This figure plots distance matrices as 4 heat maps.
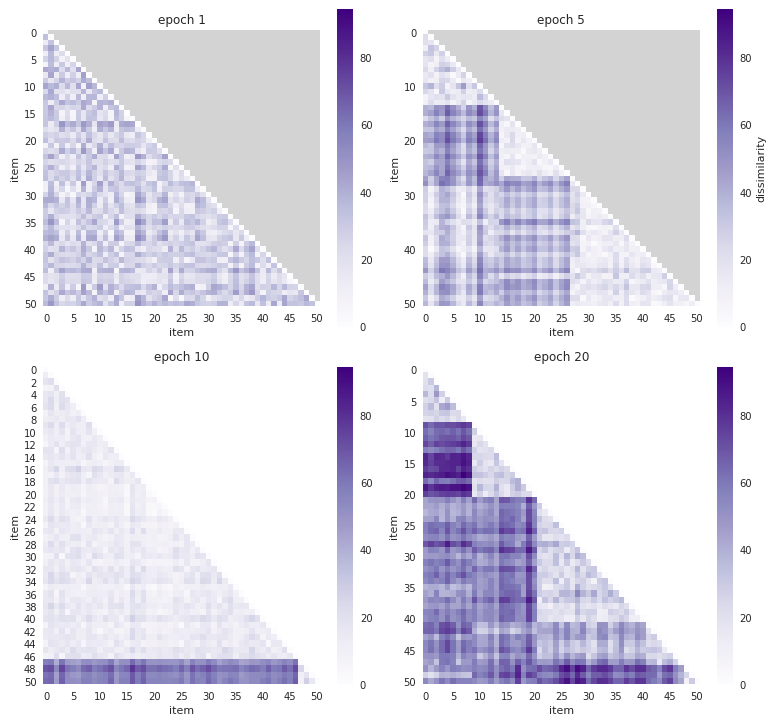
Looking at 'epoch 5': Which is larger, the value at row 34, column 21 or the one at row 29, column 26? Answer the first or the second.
the second
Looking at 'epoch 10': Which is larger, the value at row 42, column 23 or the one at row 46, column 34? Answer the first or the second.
the second
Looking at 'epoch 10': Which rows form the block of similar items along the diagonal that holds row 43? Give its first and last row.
0 to 46
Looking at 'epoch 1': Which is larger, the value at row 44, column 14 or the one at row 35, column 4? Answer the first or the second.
the first
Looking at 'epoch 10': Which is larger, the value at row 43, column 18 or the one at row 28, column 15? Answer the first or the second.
the first
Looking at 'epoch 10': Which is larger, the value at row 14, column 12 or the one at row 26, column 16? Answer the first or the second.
the second
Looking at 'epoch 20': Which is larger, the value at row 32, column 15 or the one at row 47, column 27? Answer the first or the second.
the first
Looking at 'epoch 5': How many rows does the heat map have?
51
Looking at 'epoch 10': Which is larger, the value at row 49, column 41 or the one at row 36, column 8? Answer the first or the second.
the first
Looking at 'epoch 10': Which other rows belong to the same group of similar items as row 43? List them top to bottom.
0, 1, 2, 3, 4, 5, 6, 7, 8, 9, 10, 11, 12, 13, 14, 15, 16, 17, 18, 19, 20, 21, 22, 23, 24, 25, 26, 27, 28, 29, 30, 31, 32, 33, 34, 35, 36, 37, 38, 39, 40, 41, 42, 44, 45, 46
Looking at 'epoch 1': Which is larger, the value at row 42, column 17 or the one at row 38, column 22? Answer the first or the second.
the second
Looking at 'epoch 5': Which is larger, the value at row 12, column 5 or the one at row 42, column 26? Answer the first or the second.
the second
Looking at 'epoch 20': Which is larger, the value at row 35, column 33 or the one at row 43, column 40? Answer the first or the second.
the second
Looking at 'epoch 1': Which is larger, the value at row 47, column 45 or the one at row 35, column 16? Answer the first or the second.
the first
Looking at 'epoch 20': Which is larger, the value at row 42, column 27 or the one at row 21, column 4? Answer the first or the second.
the second
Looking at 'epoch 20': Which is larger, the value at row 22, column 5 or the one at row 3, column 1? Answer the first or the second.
the first
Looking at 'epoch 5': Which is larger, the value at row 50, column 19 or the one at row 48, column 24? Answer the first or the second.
the first
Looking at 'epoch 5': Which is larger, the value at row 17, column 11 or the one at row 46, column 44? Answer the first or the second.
the first
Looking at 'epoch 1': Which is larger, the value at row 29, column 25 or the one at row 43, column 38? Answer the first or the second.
the second
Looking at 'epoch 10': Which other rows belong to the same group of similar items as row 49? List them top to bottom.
47, 48, 50
